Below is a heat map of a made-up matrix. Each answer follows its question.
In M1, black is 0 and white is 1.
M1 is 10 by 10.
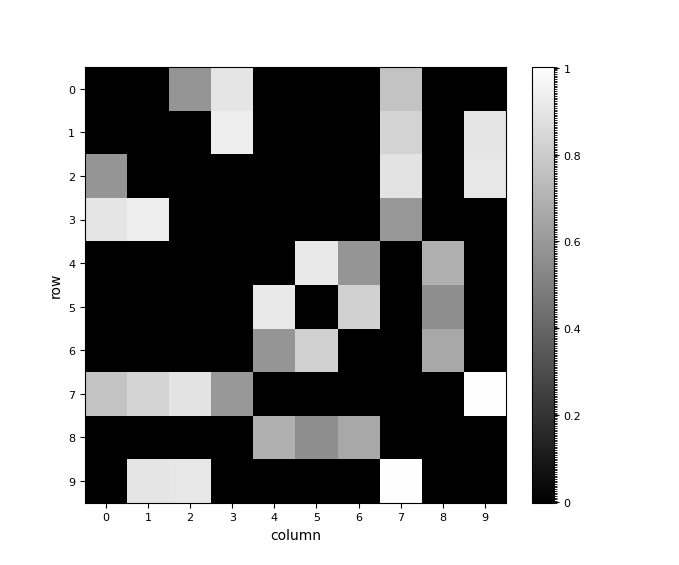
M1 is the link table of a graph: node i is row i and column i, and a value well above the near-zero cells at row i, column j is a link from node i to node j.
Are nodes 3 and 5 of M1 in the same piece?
no
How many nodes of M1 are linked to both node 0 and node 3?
1
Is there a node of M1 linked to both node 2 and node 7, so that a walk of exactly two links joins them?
yes
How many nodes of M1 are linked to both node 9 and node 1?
1
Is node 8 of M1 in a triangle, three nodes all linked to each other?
yes
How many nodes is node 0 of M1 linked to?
3
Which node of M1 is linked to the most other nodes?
node 7
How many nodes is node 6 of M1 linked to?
3
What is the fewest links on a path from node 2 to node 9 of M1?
1
